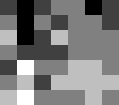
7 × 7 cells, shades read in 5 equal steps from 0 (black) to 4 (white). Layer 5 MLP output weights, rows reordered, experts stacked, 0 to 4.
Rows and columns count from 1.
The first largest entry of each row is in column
4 1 1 1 2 2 2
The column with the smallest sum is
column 3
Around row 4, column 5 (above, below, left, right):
2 3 1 2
